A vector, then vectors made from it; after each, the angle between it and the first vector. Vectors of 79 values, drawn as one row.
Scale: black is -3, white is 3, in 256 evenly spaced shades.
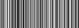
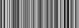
partly aligned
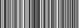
partly opposed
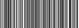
nearly opposite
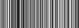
nearly parallel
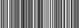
partly aligned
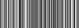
partly opposed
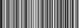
orthogonal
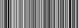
nearly opposite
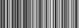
partly aligned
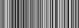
nearly parallel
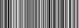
nearly opposite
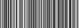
nearly opposite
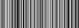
nearly parallel
